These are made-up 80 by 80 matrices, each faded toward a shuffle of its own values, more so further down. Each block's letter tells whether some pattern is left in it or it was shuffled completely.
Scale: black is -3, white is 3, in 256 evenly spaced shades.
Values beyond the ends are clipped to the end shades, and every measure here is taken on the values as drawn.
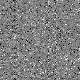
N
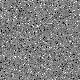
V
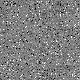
N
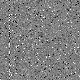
N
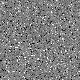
V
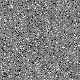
N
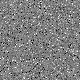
V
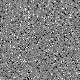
N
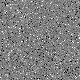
V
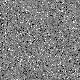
V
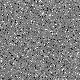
V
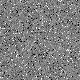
V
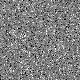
V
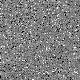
N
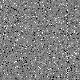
N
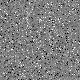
V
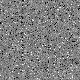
N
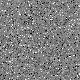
N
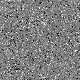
N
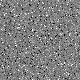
V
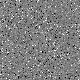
V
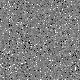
N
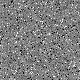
V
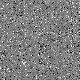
N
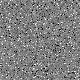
V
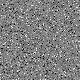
V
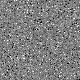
V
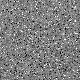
V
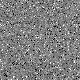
N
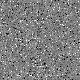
N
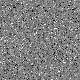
V
